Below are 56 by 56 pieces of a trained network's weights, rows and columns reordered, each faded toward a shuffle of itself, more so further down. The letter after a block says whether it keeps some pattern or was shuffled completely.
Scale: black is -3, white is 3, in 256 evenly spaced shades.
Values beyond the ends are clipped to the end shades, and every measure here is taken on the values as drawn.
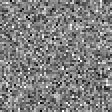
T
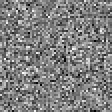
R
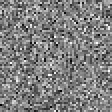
T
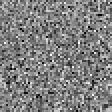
T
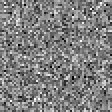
R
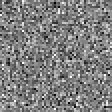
R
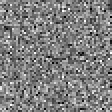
R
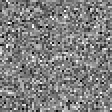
R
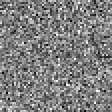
T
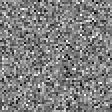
R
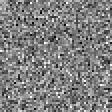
T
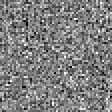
R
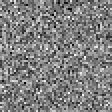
R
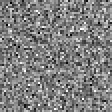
T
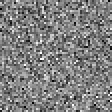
T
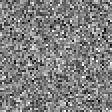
T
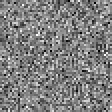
R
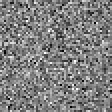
T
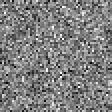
T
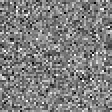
T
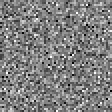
T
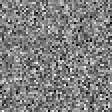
T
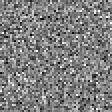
T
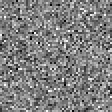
R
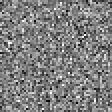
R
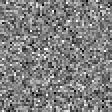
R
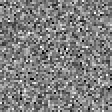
T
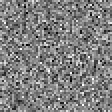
R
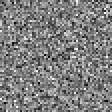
T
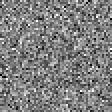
R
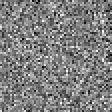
T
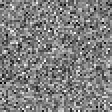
T
